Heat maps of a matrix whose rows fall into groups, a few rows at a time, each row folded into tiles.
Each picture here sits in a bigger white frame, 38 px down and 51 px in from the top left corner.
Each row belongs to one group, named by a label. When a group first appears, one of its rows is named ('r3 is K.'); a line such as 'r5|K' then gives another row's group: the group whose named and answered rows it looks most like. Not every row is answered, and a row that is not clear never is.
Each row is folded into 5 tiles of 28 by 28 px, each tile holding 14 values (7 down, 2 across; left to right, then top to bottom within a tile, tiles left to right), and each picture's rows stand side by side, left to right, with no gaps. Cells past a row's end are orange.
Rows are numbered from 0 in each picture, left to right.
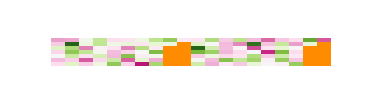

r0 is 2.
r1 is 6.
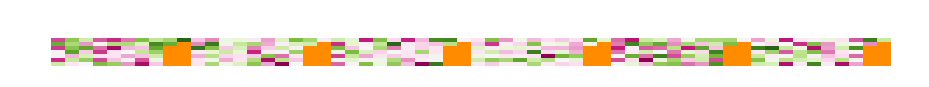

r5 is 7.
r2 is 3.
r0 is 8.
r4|2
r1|2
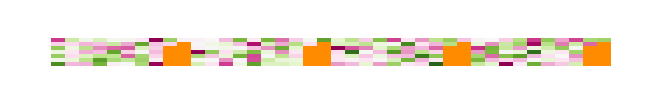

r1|7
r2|3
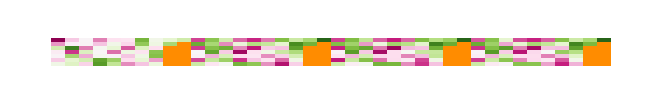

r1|8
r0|2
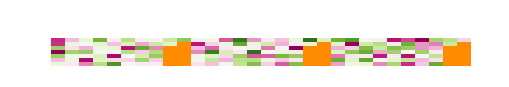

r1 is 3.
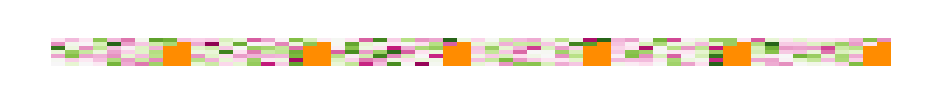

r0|2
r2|7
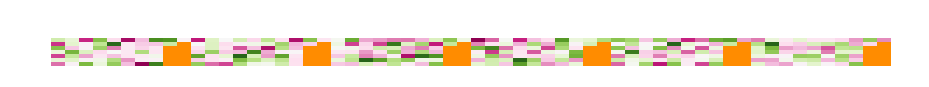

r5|6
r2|3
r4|3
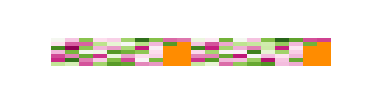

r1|8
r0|8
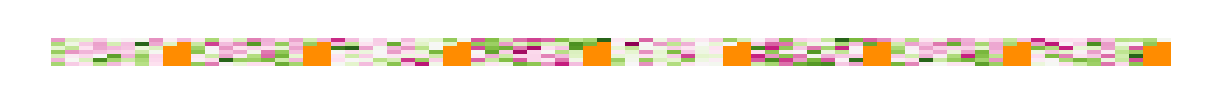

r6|6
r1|6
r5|8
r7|2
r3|8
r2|2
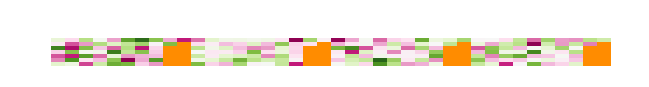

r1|6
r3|7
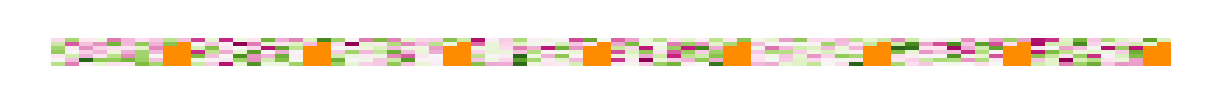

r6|6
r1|7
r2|7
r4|2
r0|6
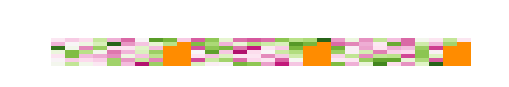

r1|8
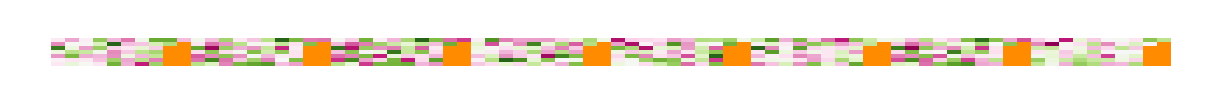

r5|3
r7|7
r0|2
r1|8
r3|3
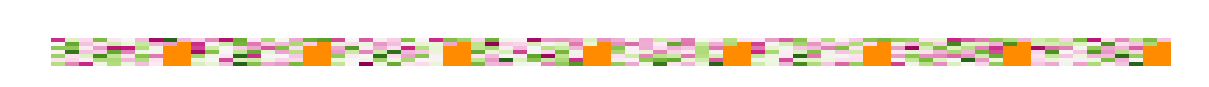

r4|6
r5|7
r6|3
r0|6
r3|6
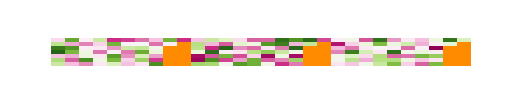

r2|3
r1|8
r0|6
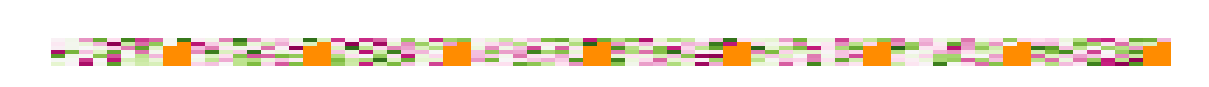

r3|8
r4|7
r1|3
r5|7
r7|2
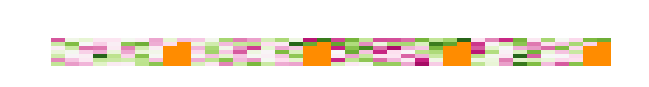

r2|8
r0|6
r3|7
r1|8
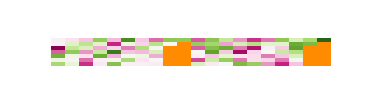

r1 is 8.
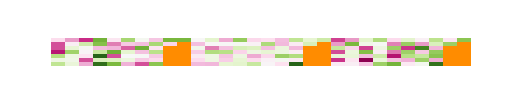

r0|7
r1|3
